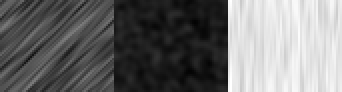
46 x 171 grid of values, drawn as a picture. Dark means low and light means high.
It is made of 1 by 3 panels. Panel 1,1: low, slanting up to the right. Panel 1,2: very low, blotchy, faint in contrast. Panel 1,3: very high, streaked downward, faint in contrast.
